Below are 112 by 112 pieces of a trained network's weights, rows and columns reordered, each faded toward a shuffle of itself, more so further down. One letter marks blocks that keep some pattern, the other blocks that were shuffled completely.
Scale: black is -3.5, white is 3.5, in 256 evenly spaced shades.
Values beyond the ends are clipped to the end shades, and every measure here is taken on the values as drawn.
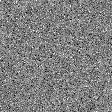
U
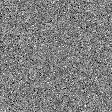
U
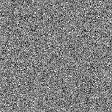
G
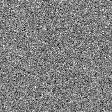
U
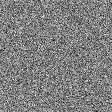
U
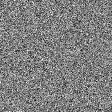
U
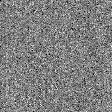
G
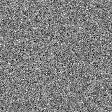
U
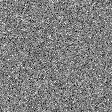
U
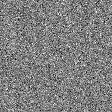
U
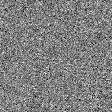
G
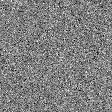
U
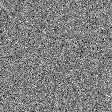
U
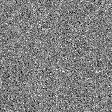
G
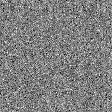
G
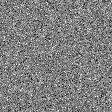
U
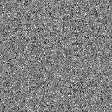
G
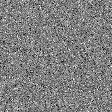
U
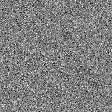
G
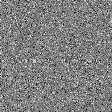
G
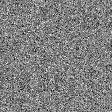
G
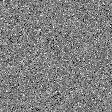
U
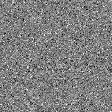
G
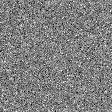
U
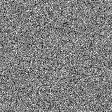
G
